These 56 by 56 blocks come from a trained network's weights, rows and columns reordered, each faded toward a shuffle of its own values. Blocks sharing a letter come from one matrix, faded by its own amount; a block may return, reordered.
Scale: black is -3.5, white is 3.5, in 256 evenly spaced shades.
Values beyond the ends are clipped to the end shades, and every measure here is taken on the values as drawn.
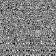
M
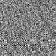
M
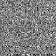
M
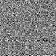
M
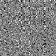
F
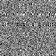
M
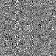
F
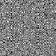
F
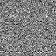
M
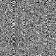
F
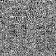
M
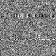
M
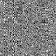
F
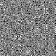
F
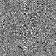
F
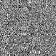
M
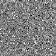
F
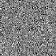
F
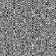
F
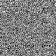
M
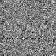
M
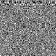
M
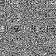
M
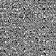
F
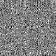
F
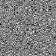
F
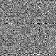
M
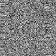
M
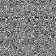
M
